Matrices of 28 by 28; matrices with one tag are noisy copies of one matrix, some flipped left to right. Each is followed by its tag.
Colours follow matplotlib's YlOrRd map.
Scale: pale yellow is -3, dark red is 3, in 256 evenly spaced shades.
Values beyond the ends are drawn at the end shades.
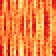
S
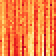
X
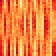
S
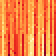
X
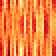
S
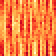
S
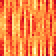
S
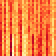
X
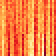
X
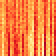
X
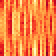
S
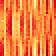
S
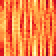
S
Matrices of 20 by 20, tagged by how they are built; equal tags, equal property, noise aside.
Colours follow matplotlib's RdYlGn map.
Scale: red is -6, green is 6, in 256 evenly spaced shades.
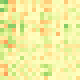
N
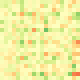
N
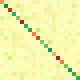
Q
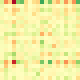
N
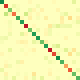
Q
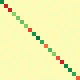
Q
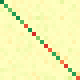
Q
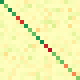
Q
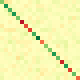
Q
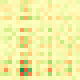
N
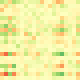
N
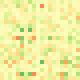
N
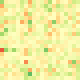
N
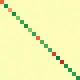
Q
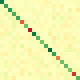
Q
